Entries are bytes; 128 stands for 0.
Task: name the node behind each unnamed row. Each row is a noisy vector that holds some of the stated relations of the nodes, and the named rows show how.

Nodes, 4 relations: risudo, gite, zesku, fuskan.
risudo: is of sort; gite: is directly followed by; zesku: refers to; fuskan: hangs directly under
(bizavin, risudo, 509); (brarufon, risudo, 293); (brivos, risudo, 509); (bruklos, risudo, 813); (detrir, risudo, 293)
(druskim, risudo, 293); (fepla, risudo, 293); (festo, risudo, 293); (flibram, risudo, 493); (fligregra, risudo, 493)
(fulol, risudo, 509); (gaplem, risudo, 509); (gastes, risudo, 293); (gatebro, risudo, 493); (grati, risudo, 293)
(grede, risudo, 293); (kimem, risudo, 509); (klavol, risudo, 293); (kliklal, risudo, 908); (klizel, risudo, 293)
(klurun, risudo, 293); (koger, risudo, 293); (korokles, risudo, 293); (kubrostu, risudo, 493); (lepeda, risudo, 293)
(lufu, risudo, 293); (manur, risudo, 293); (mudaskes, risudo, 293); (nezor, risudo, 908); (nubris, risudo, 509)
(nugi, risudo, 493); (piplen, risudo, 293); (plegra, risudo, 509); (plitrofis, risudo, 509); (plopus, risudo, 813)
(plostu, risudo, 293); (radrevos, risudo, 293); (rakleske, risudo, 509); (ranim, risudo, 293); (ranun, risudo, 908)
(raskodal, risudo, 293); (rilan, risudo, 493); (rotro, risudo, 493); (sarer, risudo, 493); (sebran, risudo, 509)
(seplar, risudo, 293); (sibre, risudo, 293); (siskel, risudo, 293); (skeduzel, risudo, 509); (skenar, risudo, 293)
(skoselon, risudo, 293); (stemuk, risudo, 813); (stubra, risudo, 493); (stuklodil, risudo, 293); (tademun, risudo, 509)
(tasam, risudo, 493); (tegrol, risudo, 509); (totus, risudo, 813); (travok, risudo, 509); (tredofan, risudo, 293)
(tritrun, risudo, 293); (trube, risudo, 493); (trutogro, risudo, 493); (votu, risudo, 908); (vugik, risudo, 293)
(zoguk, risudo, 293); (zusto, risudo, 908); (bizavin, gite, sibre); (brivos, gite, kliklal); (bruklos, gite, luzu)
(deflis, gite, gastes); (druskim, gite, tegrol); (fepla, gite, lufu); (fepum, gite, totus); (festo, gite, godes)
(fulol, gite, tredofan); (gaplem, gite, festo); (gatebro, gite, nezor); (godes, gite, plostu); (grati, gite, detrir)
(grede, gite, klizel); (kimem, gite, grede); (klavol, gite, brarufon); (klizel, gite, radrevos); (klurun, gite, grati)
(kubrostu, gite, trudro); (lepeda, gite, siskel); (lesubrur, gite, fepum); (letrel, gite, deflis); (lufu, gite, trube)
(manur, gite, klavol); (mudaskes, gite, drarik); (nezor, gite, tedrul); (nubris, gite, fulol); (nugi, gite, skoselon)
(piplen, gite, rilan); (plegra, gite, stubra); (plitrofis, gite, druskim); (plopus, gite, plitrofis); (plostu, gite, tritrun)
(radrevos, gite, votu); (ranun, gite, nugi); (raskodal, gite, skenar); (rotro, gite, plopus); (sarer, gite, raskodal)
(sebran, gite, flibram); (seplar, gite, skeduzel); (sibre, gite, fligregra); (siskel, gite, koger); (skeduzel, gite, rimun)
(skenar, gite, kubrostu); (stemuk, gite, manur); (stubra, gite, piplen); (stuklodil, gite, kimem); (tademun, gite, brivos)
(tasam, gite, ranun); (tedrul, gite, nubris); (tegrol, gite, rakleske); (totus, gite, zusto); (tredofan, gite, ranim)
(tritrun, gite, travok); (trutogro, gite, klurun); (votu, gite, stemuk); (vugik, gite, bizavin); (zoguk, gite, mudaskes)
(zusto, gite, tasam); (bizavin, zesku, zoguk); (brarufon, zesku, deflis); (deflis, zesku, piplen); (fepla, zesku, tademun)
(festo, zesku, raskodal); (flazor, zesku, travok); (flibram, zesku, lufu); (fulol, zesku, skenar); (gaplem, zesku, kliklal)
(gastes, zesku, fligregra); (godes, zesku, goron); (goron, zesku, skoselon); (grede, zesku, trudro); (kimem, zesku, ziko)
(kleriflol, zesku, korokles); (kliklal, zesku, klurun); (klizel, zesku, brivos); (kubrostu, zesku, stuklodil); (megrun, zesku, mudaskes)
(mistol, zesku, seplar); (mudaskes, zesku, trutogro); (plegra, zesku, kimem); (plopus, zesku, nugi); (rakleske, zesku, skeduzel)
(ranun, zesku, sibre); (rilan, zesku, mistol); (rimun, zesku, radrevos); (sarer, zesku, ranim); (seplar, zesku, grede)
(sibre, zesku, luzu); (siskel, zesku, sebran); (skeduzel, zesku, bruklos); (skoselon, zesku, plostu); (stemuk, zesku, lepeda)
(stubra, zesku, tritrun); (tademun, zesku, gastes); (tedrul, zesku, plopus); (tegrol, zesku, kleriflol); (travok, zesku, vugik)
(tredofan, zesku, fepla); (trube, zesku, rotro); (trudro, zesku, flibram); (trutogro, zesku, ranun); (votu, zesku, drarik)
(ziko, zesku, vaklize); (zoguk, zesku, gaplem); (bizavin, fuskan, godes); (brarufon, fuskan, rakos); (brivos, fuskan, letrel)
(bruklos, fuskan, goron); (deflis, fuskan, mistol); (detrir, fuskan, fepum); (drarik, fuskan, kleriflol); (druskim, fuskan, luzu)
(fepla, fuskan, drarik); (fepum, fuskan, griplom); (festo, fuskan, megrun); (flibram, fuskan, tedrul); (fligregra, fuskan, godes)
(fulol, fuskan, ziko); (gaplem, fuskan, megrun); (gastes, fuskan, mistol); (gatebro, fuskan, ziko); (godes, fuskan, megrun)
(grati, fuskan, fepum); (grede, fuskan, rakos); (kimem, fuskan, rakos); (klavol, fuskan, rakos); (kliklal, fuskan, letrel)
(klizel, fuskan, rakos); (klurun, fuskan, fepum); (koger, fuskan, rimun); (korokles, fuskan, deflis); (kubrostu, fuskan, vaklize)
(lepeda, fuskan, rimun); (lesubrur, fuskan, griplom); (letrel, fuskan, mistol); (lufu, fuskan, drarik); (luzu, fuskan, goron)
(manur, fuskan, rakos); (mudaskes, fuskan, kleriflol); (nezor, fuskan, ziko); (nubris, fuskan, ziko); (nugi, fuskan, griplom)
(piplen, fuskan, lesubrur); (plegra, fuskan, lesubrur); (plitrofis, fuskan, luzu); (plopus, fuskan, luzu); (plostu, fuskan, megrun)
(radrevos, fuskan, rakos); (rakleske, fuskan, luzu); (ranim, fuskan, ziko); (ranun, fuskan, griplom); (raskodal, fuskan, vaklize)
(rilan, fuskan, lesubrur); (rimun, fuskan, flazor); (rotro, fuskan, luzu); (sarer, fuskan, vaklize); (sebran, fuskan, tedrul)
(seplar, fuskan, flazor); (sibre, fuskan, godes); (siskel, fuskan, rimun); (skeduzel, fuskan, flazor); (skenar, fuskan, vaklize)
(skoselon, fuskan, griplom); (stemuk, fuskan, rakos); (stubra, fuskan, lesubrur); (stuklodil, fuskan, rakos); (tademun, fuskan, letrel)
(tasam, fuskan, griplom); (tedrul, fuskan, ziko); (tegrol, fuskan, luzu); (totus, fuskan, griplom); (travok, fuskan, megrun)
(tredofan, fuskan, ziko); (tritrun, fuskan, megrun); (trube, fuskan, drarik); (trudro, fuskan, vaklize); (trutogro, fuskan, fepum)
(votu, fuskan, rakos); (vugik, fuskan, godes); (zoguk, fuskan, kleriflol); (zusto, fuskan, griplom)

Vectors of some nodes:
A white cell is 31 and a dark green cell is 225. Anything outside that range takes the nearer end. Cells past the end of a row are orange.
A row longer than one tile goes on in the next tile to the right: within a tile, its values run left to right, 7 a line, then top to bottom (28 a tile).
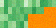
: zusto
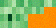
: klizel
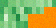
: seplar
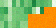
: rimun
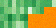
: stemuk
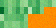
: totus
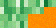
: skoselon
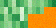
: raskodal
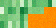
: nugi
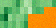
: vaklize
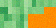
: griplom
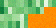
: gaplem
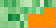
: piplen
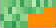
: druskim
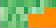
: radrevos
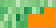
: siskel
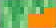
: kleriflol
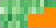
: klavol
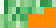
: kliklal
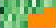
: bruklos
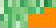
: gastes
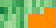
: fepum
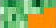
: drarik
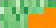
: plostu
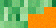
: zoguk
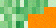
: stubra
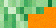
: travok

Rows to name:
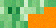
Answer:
skenar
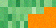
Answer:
rakos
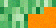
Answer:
kimem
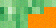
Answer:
flazor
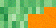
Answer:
goron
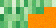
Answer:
kubrostu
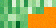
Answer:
sarer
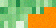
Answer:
deflis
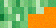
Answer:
tedrul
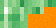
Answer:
festo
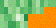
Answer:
nubris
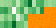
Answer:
rakleske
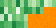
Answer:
rotro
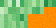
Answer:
sibre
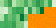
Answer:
trube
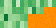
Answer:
godes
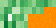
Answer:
luzu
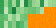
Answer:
gatebro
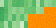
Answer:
mistol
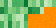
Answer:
tademun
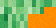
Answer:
trudro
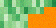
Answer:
korokles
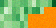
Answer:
vugik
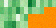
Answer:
fulol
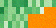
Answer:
letrel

